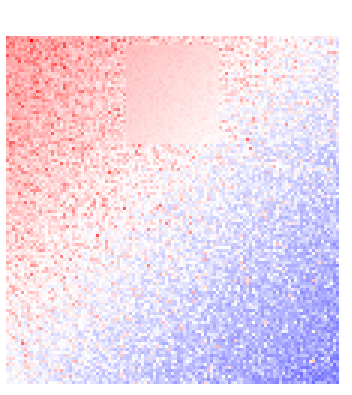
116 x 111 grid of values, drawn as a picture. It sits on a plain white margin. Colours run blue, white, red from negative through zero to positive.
Odd patch: calmer, in the top middle. Mirror symmetry: none. Slope: up to the top left. Stripes: none. Ninth with the highest average: top left. Ninth with the lowest average: bottom right.
